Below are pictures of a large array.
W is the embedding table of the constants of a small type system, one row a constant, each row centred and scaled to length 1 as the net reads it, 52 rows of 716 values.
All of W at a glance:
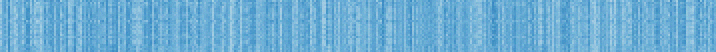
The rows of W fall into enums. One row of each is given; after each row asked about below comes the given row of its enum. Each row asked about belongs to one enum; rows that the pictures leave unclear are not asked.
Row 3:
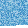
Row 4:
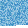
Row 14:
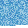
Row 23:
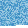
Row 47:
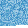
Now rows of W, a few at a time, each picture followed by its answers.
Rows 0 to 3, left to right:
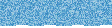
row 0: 4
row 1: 4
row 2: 47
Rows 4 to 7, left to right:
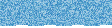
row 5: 3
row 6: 47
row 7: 23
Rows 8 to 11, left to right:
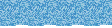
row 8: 23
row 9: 23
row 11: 23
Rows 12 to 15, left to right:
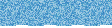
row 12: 4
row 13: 23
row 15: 4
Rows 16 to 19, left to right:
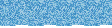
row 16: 14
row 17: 23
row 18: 23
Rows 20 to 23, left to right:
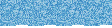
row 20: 47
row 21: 3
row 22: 47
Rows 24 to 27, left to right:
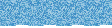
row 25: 14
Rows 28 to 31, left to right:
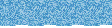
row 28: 14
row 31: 23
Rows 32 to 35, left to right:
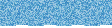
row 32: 4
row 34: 14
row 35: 4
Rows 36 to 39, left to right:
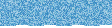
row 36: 3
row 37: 4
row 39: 14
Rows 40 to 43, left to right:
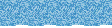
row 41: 23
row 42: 23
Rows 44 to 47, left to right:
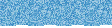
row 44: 4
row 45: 47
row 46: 14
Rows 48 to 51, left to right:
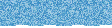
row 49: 14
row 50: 47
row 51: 14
